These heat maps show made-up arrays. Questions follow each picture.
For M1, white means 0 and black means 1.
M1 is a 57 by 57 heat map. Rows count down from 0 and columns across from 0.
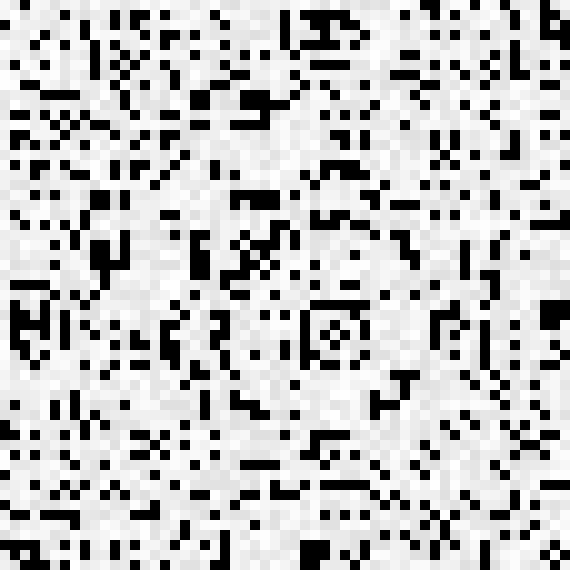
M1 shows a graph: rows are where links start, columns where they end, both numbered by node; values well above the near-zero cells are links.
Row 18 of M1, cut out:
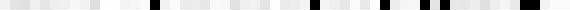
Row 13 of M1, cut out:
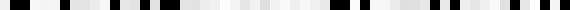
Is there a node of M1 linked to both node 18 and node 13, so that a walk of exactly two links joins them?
no
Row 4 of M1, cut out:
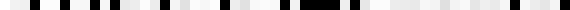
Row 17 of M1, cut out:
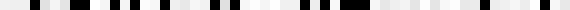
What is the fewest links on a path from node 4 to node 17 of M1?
2
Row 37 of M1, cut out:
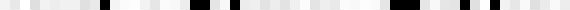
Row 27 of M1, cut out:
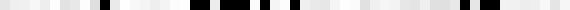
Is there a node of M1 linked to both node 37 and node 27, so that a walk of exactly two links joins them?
yes
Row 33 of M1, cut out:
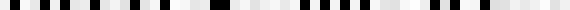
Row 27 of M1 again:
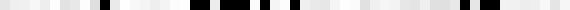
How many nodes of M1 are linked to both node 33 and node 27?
2
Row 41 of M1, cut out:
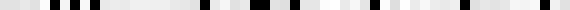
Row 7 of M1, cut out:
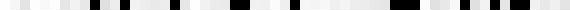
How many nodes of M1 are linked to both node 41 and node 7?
3
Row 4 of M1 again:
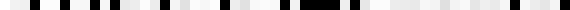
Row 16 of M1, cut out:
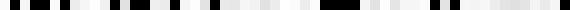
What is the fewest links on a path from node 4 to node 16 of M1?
1
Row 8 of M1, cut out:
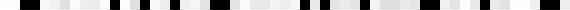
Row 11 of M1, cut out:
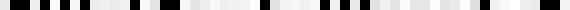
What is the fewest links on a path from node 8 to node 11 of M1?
1
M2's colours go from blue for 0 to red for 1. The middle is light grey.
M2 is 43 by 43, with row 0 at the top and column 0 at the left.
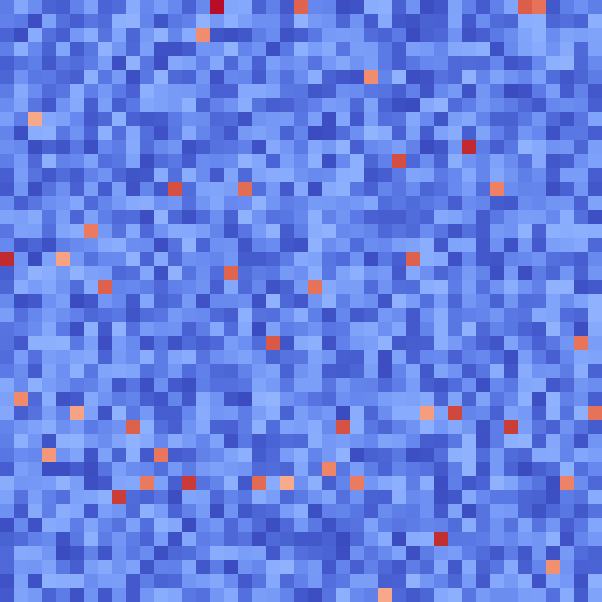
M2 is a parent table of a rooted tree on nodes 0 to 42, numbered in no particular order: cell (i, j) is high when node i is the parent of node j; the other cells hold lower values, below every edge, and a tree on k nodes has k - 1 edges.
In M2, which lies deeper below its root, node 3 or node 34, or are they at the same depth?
node 3
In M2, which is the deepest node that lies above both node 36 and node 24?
30
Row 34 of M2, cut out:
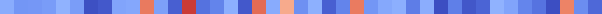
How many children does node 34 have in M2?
6
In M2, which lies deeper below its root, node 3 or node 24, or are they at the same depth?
the same depth
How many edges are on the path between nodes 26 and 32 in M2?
3
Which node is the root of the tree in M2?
34
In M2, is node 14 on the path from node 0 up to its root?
no
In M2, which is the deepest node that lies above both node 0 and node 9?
18
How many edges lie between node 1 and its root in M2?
6
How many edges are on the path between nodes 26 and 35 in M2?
6
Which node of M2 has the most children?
34
